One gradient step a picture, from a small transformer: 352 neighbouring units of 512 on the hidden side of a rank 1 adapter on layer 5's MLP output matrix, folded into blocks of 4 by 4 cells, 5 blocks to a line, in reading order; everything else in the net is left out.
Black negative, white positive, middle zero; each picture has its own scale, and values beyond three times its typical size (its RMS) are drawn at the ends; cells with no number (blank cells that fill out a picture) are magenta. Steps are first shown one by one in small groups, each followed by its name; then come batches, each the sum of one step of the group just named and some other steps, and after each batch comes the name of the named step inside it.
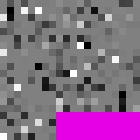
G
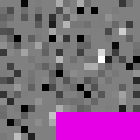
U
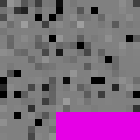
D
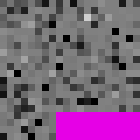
D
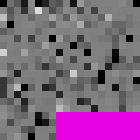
G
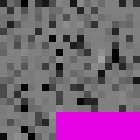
U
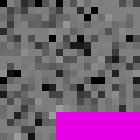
U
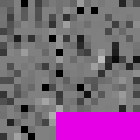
U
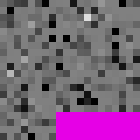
G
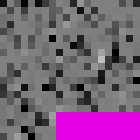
U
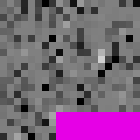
U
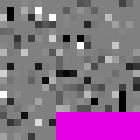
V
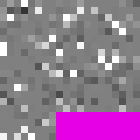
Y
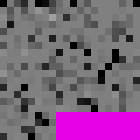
V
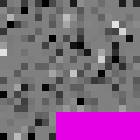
Y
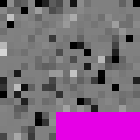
Y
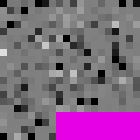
Y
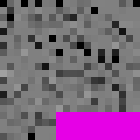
V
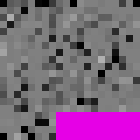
Y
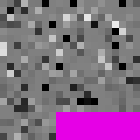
Y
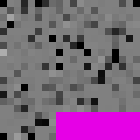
Y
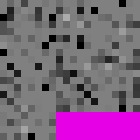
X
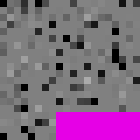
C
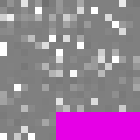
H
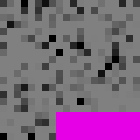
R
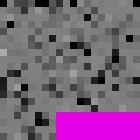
H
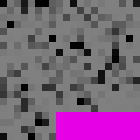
R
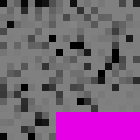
R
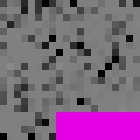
R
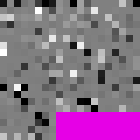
H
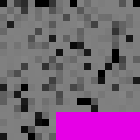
C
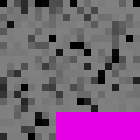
X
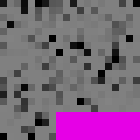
R
